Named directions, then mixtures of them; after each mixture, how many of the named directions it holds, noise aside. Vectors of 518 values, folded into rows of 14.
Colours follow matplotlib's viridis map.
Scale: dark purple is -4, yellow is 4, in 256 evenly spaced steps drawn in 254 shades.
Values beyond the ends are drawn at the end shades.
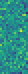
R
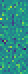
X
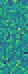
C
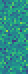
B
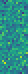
three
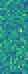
one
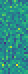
two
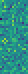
three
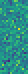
one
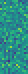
three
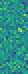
two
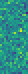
one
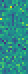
two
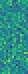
two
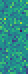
one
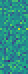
three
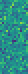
one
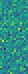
three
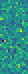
two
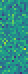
two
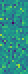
one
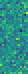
one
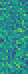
three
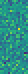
one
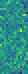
one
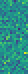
one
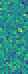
two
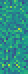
three
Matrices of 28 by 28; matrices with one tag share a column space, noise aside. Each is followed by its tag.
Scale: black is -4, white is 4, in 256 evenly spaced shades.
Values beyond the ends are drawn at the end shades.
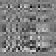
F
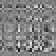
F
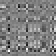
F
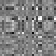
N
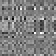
N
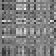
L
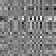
N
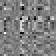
N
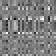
N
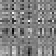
L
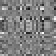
N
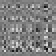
F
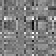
N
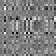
N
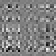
F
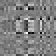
N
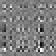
F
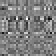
N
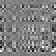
F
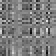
L
